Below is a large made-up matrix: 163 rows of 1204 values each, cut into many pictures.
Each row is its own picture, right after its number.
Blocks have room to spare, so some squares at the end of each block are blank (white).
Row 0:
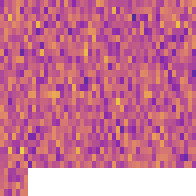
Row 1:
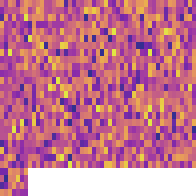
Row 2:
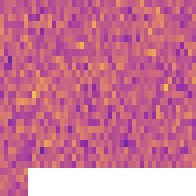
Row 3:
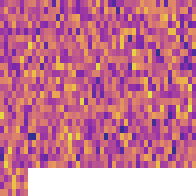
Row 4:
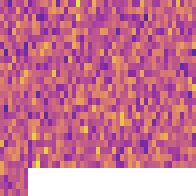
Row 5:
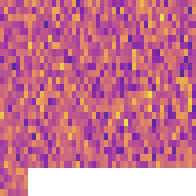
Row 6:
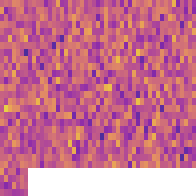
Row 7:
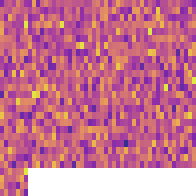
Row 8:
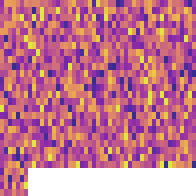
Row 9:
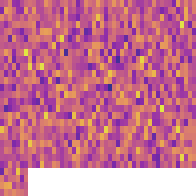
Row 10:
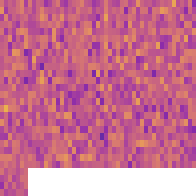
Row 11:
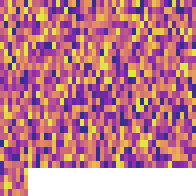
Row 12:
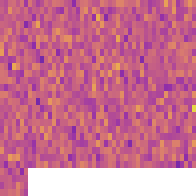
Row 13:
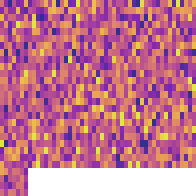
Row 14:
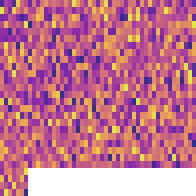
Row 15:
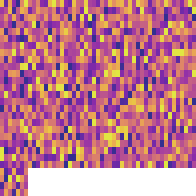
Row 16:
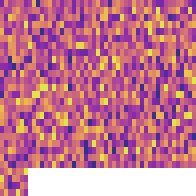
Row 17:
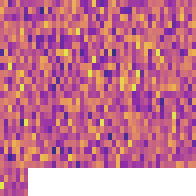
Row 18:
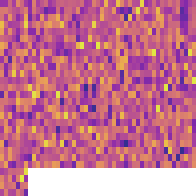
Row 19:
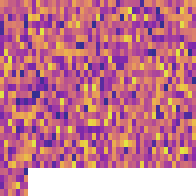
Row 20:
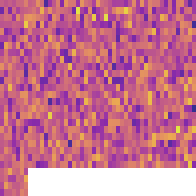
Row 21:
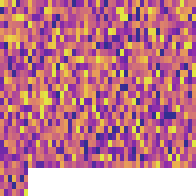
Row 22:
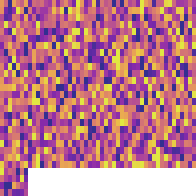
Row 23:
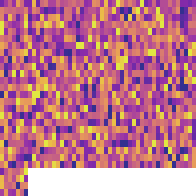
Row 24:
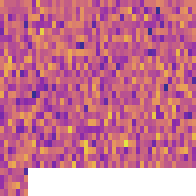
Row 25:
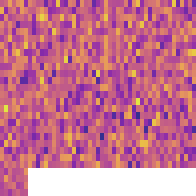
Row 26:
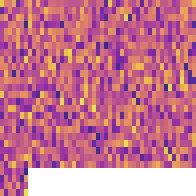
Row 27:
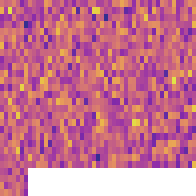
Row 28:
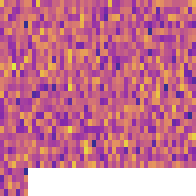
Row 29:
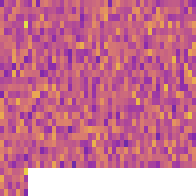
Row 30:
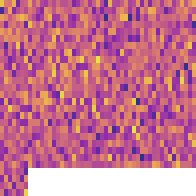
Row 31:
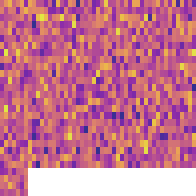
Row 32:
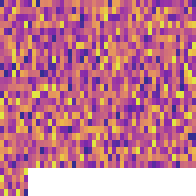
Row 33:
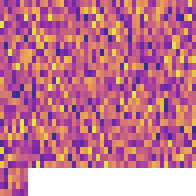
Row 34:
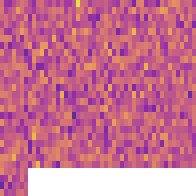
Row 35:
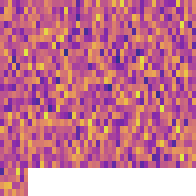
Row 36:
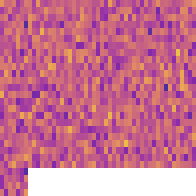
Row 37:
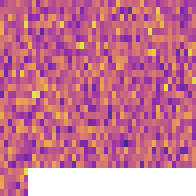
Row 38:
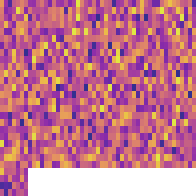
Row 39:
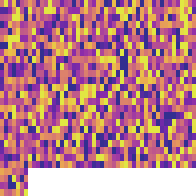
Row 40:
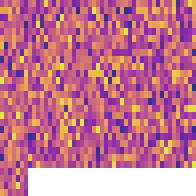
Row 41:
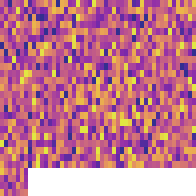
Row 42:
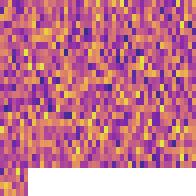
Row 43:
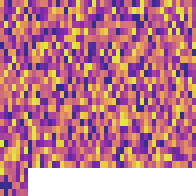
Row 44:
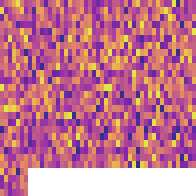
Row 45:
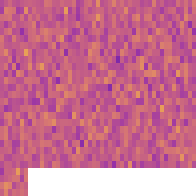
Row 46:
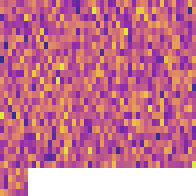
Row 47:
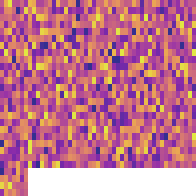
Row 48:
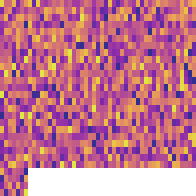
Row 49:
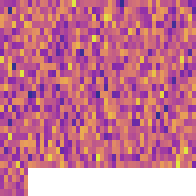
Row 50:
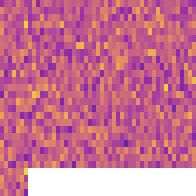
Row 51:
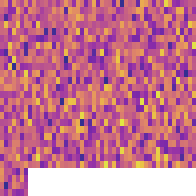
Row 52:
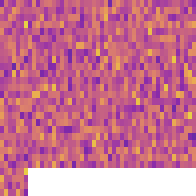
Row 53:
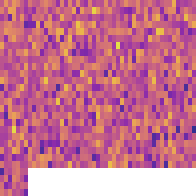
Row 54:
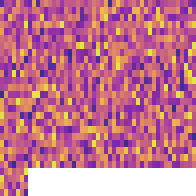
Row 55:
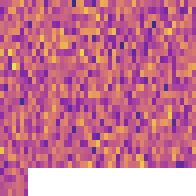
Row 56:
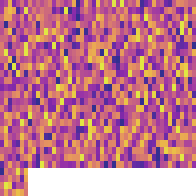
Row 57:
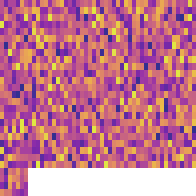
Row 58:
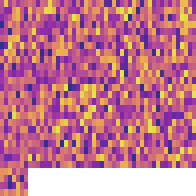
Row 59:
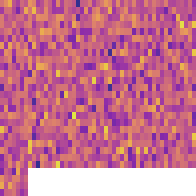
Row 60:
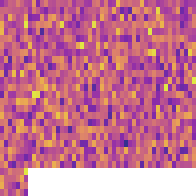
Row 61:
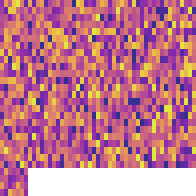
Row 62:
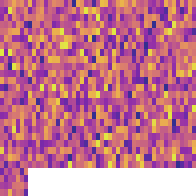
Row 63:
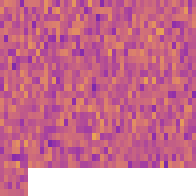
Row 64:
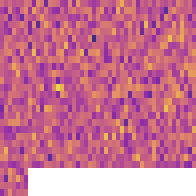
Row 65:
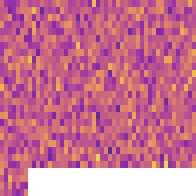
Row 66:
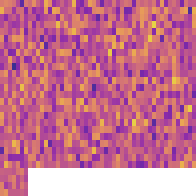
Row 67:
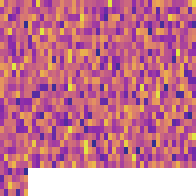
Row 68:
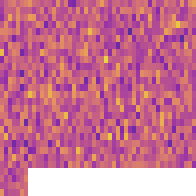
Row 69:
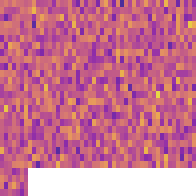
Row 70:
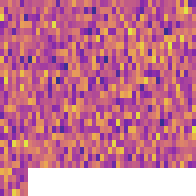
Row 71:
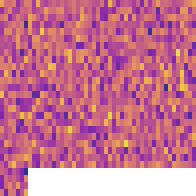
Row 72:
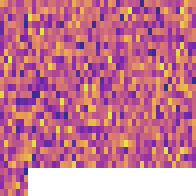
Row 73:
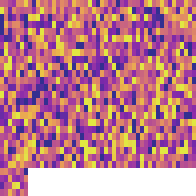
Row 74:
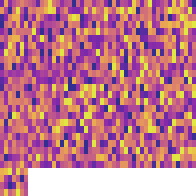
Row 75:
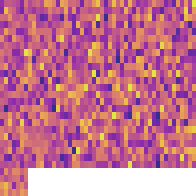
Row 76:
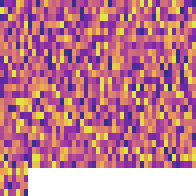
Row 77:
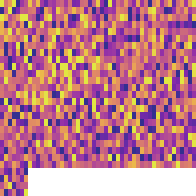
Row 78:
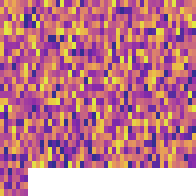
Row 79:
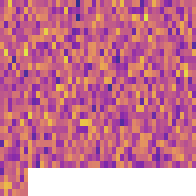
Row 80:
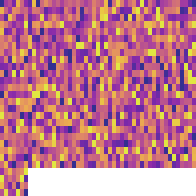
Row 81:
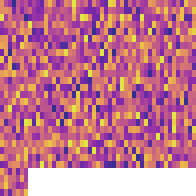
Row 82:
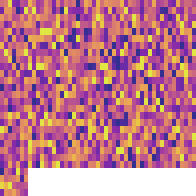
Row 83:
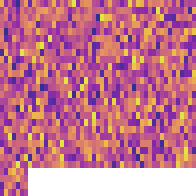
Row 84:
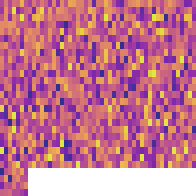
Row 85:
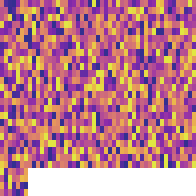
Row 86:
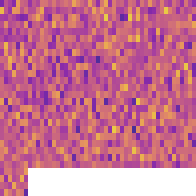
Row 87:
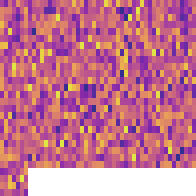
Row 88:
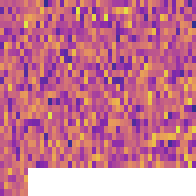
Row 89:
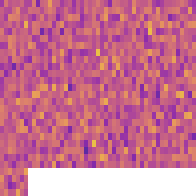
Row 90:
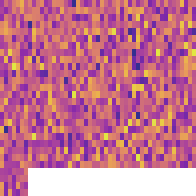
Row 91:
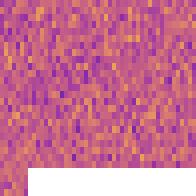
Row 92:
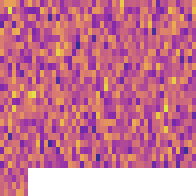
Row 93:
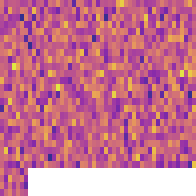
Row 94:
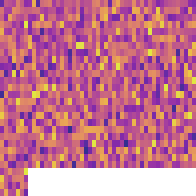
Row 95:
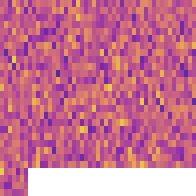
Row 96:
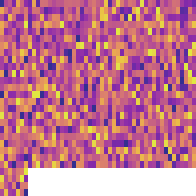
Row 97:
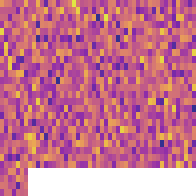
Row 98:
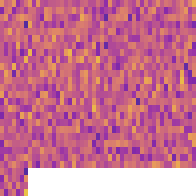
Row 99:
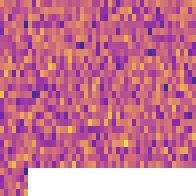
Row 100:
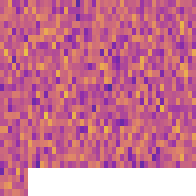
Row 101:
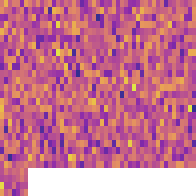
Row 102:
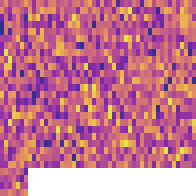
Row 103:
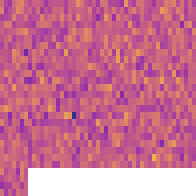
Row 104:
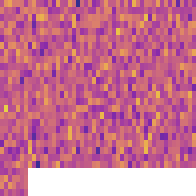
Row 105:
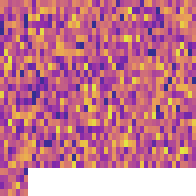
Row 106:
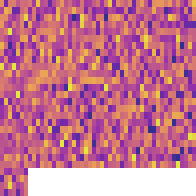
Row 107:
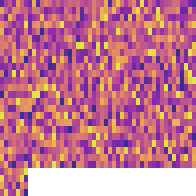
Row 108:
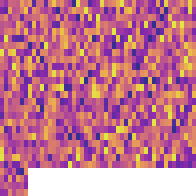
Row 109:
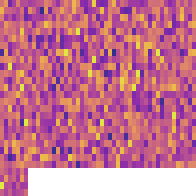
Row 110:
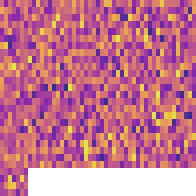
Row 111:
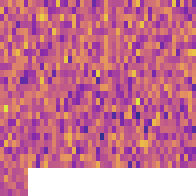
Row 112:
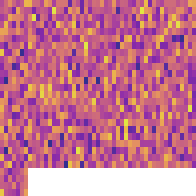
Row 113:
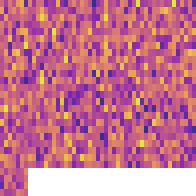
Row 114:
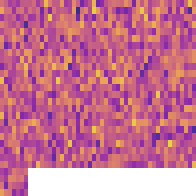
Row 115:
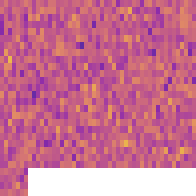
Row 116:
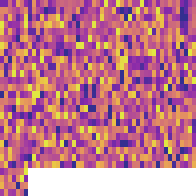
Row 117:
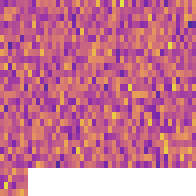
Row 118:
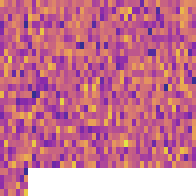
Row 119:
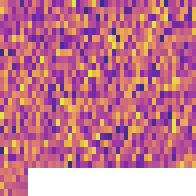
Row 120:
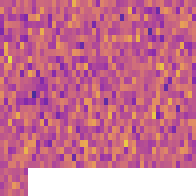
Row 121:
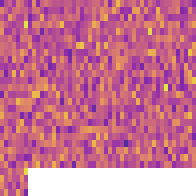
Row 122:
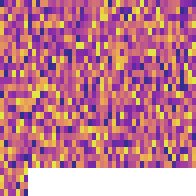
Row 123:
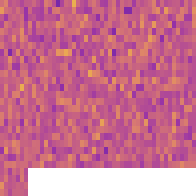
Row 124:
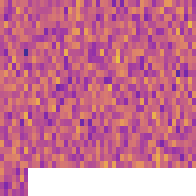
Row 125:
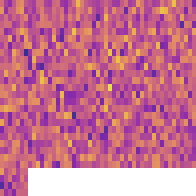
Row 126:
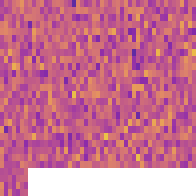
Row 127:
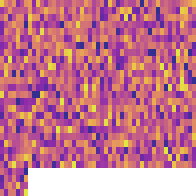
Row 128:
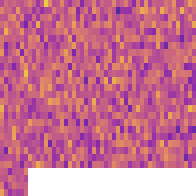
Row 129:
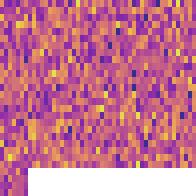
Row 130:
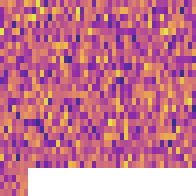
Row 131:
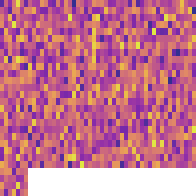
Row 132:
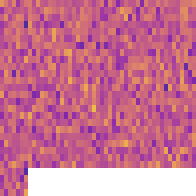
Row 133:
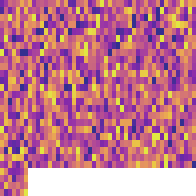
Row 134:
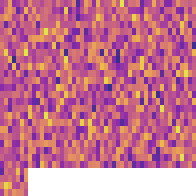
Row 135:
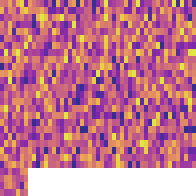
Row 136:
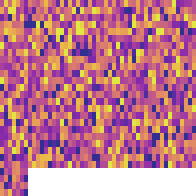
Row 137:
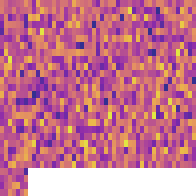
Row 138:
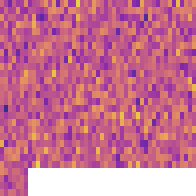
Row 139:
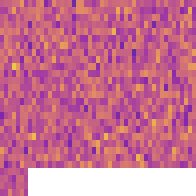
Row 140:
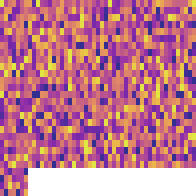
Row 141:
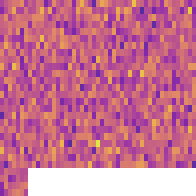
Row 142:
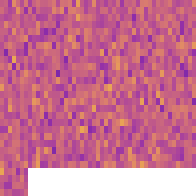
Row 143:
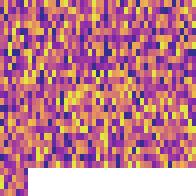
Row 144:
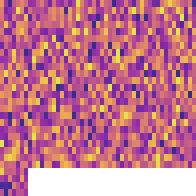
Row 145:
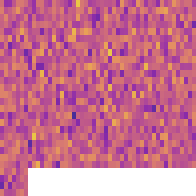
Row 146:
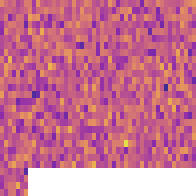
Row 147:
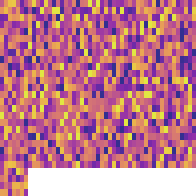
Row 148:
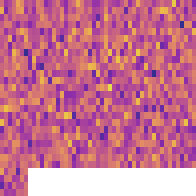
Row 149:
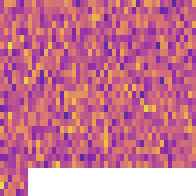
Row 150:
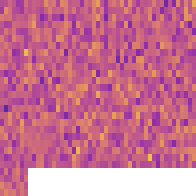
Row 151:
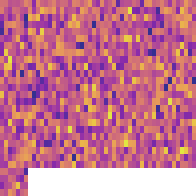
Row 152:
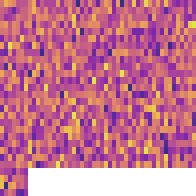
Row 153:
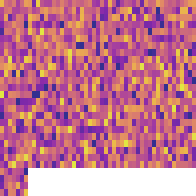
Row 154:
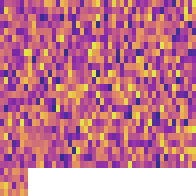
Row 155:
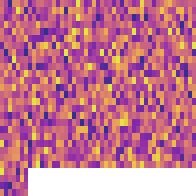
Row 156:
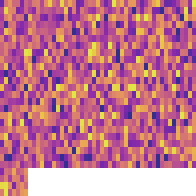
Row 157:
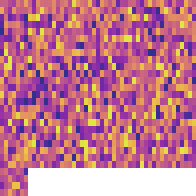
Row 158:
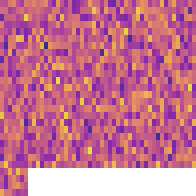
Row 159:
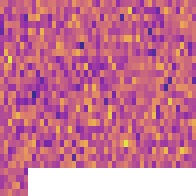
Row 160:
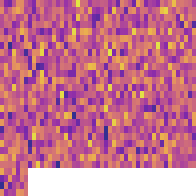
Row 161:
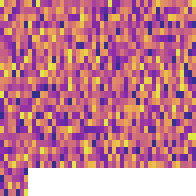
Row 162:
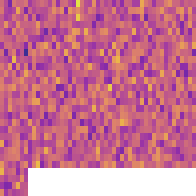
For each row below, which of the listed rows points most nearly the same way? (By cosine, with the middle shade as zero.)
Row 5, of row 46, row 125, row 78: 46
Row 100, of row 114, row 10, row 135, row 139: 135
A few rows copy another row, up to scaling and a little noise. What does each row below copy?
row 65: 85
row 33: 57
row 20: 88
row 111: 25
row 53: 136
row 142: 95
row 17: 109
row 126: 90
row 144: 38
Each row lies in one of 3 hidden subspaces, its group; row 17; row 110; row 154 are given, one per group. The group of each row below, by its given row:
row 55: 17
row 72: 110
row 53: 17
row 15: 17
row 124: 154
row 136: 17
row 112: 17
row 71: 110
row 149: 154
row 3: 17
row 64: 17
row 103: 154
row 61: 17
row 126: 17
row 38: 154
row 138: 154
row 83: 17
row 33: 17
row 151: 110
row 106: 110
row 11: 154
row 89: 110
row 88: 17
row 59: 154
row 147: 17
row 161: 110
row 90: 17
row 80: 110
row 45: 154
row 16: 110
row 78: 17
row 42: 154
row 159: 110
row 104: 154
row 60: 110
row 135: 154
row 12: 17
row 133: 17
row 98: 110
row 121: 110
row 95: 154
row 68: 17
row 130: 17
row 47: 154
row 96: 110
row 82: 154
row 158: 17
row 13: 154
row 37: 110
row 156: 154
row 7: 110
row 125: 154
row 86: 110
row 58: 110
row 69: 154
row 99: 110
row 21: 110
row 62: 17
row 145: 154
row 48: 110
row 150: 154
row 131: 17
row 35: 154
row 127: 110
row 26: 110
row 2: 110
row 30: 110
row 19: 110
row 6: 154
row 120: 110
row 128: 17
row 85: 17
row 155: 154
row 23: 110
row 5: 17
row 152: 154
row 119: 17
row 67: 110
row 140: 110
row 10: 154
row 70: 17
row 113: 154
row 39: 110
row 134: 154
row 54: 110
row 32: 110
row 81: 17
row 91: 110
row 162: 154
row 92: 17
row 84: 17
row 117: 154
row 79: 154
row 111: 154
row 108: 17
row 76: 110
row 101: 17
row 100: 154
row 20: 17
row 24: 110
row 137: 110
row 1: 17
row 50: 110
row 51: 154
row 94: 110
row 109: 17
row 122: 110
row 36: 110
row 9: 154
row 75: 154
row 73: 110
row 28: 110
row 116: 110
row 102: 110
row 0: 17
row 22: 154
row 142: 154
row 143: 154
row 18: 110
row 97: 17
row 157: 110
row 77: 110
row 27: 17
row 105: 110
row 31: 154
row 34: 154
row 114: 17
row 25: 154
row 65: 17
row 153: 110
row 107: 110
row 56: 154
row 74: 110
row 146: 110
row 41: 154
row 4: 154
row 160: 154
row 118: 110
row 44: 154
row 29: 110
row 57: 17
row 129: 154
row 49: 17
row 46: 17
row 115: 110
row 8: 17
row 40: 17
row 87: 110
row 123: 17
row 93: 17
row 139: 17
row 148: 154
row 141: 17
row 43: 154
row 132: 110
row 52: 110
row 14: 110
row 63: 17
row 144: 154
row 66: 17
